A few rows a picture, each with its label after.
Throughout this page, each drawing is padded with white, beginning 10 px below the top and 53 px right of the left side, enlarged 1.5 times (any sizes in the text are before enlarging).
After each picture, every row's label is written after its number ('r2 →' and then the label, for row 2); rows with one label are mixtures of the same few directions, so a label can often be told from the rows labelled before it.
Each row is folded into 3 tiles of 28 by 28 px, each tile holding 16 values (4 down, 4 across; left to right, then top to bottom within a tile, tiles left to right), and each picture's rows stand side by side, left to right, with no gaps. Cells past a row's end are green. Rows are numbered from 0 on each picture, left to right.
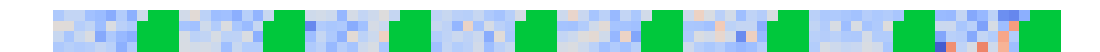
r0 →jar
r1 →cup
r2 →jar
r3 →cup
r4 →cup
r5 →cup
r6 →cup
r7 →cup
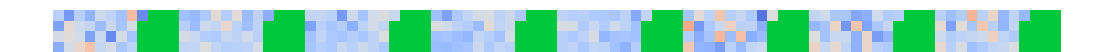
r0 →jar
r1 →jar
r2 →jar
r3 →cup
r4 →jar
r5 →jar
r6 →cup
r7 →jar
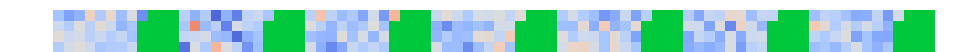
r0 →jar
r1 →jar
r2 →jar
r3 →jar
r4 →cup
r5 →cup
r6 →jar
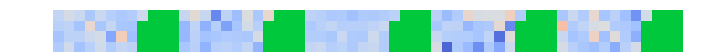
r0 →cup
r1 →jar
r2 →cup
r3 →cup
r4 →jar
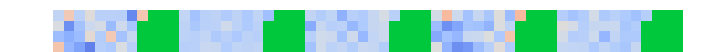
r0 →jar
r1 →jar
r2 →jar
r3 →jar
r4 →jar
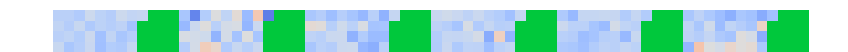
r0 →cup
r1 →jar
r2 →jar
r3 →cup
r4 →cup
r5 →cup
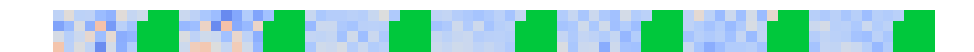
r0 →cup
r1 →cup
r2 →jar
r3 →cup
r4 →cup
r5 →jar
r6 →jar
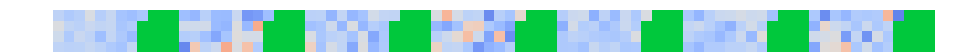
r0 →jar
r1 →cup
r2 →cup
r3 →cup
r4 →jar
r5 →cup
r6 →jar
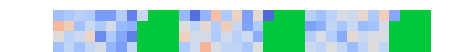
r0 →jar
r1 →jar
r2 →jar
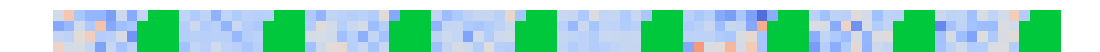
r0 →cup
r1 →jar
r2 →jar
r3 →jar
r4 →jar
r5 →cup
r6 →cup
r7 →jar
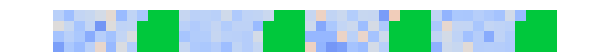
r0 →cup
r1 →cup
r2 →jar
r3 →jar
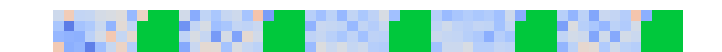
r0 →jar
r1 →jar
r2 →jar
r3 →jar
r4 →jar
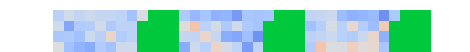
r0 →jar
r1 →jar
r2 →cup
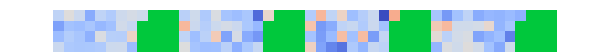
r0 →jar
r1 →jar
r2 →jar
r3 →jar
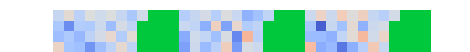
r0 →jar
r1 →cup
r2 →jar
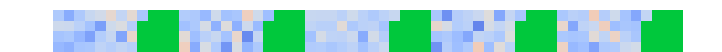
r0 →cup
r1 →cup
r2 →cup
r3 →cup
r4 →jar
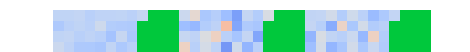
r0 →cup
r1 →cup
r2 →cup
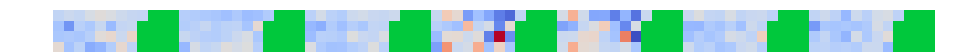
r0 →jar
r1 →cup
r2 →jar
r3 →cup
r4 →cup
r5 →jar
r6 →jar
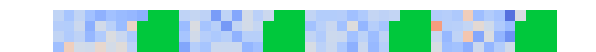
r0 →cup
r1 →jar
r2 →cup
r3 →jar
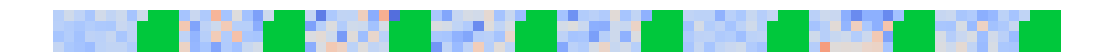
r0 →jar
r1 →jar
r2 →jar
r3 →cup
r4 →cup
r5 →jar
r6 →cup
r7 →cup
